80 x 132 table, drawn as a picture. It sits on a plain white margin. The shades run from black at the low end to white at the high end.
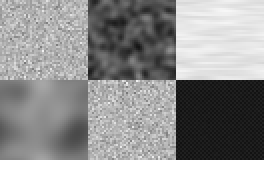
It is made of 2 by 3 panels. Panel 1,1: high, fine-grained. Panel 1,2: low, blotchy. Panel 1,3: very high, streaked across, faint in contrast. Panel 2,1: middling, smooth. Panel 2,2: high, fine-grained. Panel 2,3: very low, checkered, faint in contrast.
